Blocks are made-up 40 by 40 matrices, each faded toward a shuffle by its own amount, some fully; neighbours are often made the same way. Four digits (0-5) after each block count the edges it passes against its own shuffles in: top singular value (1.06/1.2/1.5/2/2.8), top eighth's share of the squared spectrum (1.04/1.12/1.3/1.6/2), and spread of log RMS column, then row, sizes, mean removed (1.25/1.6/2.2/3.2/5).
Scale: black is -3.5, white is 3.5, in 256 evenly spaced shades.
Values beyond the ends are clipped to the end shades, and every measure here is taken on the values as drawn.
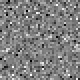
0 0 0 0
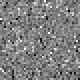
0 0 0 0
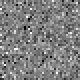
0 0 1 0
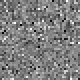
2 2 0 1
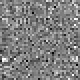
3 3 1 1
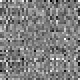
4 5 3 3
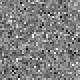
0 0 0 0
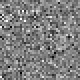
3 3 0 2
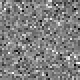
0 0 0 0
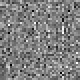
3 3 1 0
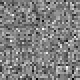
3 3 1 1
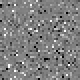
2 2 0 1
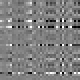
4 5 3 3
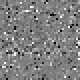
2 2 0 1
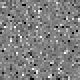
0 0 0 0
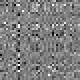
4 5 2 2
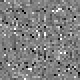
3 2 1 1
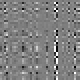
4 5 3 3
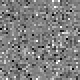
1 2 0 0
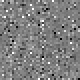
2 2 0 0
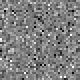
3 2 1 0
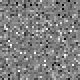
0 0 0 0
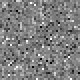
0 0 0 0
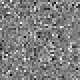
2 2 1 1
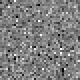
0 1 0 0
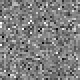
0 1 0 0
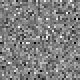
0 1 0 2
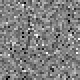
0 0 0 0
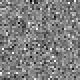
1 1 0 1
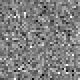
0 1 0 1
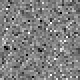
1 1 0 0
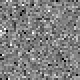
0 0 0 1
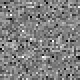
1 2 0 2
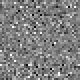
0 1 0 2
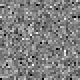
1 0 0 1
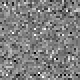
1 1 0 2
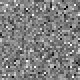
0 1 0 0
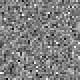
0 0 0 1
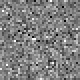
0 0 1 0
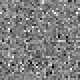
1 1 0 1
